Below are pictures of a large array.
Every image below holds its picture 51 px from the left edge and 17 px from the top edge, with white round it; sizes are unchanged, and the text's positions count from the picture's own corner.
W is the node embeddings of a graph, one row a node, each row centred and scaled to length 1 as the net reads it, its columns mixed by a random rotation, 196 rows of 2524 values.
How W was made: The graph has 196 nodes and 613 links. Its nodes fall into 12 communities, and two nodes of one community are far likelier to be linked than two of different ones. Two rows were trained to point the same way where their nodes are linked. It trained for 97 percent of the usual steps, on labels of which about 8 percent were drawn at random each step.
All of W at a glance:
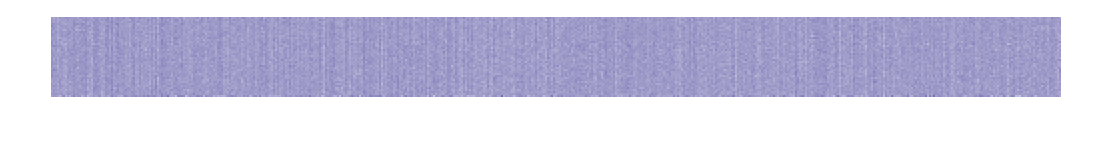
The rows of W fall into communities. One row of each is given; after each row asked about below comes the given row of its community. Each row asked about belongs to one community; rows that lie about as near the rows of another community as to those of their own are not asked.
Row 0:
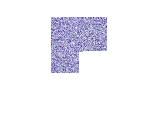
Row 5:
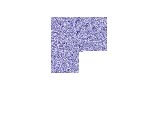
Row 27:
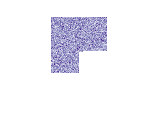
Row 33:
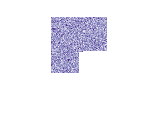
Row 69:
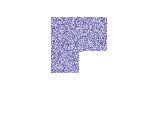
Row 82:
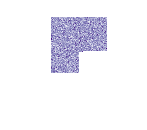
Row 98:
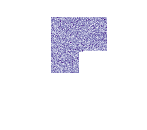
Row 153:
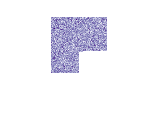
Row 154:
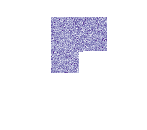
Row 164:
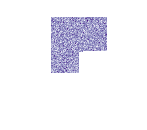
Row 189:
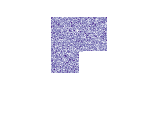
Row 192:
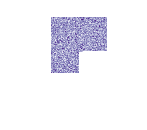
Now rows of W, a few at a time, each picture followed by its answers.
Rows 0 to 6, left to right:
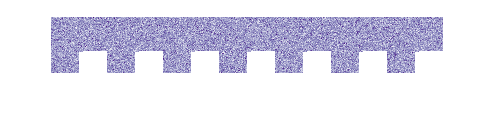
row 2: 154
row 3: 192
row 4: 154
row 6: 69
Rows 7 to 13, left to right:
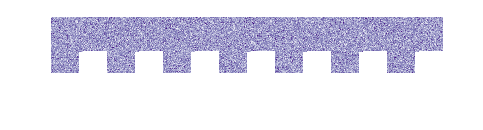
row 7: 82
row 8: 27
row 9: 153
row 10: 153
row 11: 82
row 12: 164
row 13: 192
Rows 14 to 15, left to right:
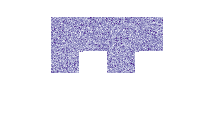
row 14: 154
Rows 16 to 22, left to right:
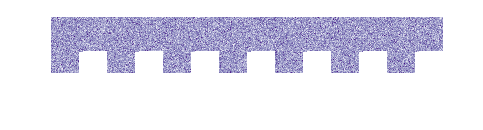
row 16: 98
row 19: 164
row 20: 69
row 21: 153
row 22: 0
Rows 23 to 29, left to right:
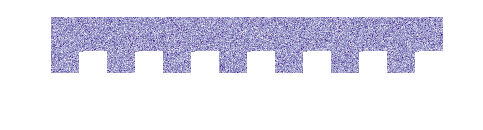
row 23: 5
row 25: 5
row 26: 189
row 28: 98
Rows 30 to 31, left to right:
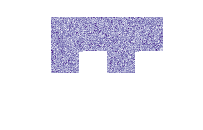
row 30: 153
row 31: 0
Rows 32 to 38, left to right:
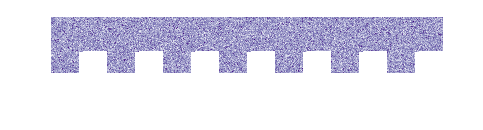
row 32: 0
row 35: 5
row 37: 0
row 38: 154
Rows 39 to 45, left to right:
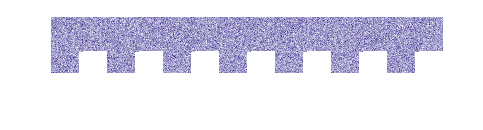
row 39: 33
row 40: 153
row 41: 192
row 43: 98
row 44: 5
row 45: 192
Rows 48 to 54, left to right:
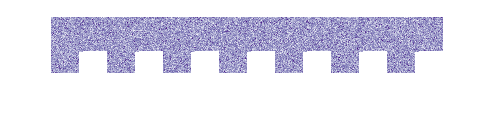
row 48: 33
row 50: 153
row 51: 27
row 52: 33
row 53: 192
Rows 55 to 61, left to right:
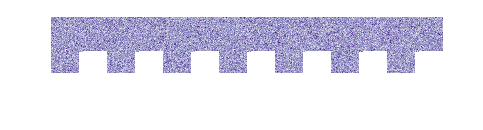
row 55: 0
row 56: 0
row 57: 98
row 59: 154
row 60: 27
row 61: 154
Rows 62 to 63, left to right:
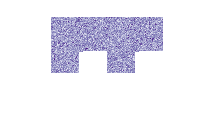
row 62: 5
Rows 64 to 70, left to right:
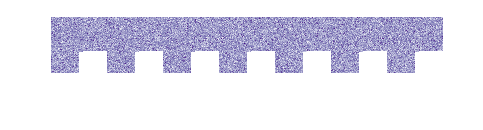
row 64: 82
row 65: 153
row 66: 69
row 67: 69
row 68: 153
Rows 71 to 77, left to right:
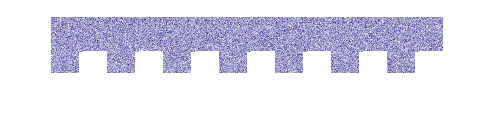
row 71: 0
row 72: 98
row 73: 27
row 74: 33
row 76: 153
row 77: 0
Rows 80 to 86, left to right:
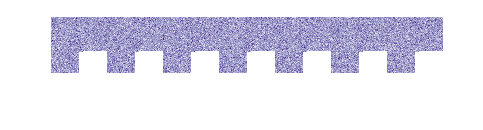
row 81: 192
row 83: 192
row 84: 192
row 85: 192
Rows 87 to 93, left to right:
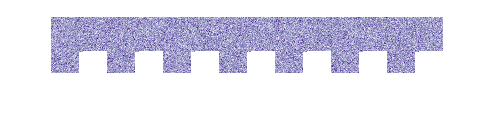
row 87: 5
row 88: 33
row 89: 154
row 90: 27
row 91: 27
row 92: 189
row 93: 69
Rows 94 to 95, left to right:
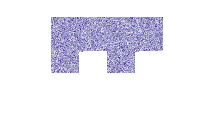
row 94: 27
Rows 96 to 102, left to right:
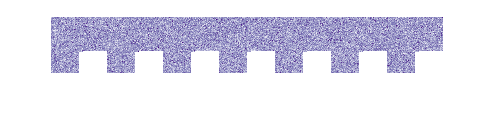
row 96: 5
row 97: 82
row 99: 98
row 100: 33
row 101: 154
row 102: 189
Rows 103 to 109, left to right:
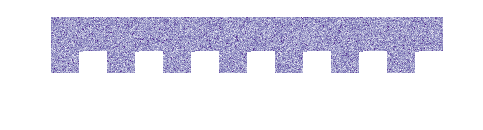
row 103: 0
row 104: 5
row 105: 0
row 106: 5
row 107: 192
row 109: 5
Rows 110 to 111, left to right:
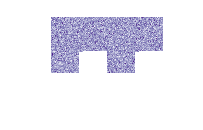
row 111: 33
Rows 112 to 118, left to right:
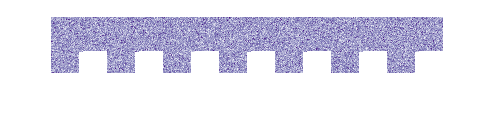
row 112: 33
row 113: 154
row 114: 189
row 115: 5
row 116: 154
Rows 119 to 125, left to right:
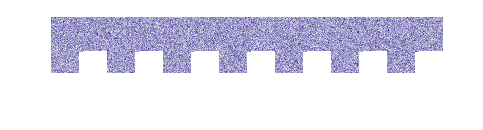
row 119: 164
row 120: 154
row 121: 189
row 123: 69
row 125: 69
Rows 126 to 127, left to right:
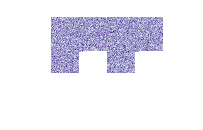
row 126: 98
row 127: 27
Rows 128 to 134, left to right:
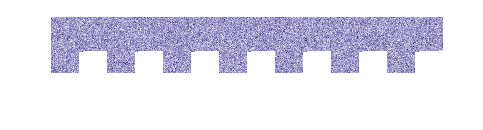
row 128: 82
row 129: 153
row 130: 98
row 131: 0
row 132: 164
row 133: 33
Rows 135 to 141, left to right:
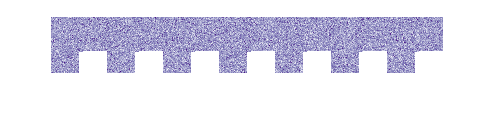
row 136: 5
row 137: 154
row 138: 192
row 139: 164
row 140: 192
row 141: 154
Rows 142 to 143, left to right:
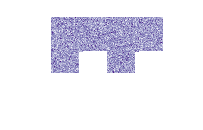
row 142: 154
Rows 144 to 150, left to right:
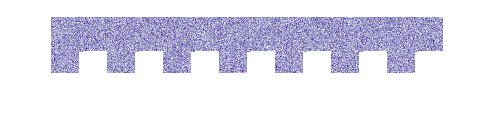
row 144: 5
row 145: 164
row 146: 164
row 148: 164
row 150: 0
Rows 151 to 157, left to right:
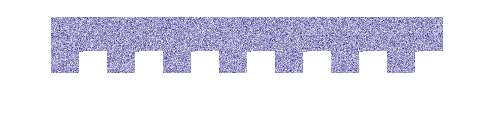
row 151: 82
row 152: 164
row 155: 33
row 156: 0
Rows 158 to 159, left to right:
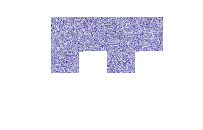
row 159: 189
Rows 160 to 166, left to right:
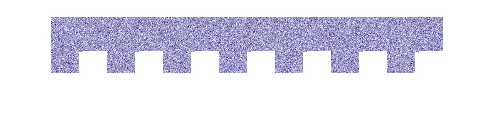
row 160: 153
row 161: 33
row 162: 153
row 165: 69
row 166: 154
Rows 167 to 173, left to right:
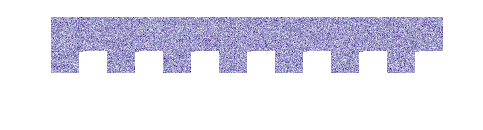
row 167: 192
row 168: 69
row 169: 33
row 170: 0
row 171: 98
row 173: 189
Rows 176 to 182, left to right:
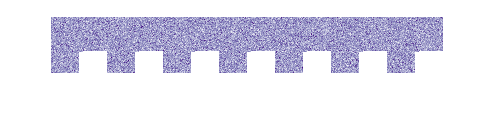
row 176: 27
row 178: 33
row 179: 33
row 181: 98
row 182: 164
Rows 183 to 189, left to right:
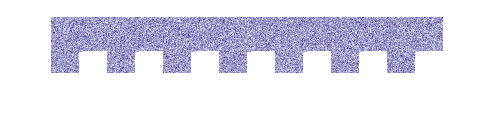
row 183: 33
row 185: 98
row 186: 0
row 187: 5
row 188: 154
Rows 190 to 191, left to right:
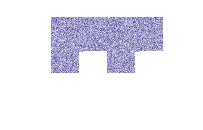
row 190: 0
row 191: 153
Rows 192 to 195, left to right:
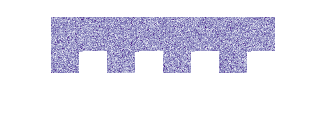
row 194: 189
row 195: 164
